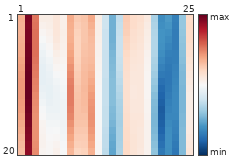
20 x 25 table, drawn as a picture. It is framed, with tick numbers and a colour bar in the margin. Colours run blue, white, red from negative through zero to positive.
Slope: up to the left. Grain: streaks running down. Stripes: upright, repeating 3 times.
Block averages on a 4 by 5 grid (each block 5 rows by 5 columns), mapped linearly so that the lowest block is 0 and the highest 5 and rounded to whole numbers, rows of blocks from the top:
5 4 2 3 0
5 4 2 3 0
5 4 2 3 0
5 4 2 3 0
